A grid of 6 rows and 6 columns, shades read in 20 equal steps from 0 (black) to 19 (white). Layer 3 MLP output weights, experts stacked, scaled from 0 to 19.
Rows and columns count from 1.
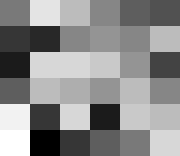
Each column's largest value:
19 17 16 15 15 16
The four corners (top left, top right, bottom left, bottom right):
9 6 19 16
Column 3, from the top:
14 10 16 13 16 4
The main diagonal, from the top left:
9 3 16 11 15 16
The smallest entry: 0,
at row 6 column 2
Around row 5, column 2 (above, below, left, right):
14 0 18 16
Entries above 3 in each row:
6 5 5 6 5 5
